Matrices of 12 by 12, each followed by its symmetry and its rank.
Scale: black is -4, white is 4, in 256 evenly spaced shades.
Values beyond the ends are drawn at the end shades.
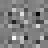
antisymmetric, rank two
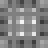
symmetric, rank one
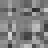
antisymmetric, rank two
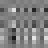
neither, rank one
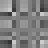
symmetric, rank one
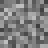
neither, full rank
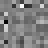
antisymmetric, rank two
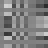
neither, rank one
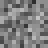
neither, full rank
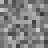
neither, full rank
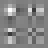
symmetric, rank one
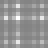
symmetric, rank one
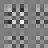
symmetric, rank one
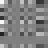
neither, rank one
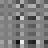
neither, rank one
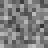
neither, full rank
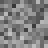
neither, full rank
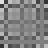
symmetric, rank one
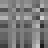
neither, rank one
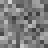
neither, full rank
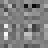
antisymmetric, rank two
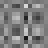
neither, rank one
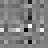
antisymmetric, rank two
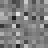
antisymmetric, rank two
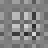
symmetric, rank one
